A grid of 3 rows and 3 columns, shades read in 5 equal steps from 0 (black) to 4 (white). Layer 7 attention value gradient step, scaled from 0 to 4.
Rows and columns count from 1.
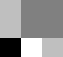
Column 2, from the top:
2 2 4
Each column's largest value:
3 4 3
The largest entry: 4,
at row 3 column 2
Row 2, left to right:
3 2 2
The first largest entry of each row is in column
1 1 2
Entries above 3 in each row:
0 0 1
